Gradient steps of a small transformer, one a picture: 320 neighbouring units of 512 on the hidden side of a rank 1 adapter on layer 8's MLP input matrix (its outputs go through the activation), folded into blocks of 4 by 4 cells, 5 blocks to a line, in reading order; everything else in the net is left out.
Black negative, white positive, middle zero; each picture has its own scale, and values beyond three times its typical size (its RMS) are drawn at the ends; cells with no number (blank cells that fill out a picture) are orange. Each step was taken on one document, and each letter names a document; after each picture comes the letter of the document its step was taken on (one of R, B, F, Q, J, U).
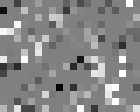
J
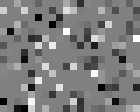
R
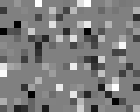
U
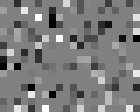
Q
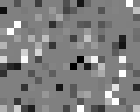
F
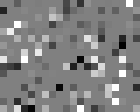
F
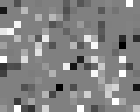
F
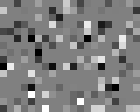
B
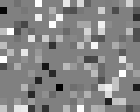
U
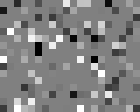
Q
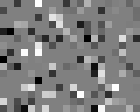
J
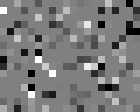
R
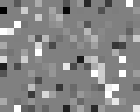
J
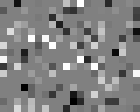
Q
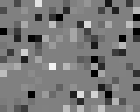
Q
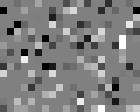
B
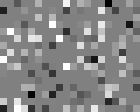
U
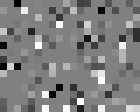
B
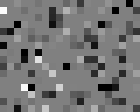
R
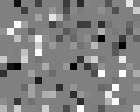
F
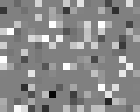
U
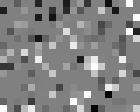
R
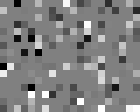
B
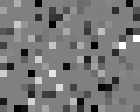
R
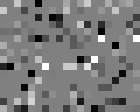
R
